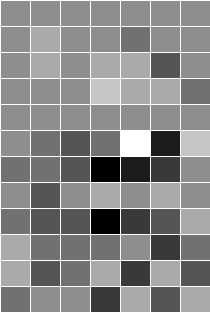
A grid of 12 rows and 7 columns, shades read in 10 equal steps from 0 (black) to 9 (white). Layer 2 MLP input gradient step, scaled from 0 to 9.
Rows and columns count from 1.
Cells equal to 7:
2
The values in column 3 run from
3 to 5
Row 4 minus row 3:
0 -1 0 1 0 3 -1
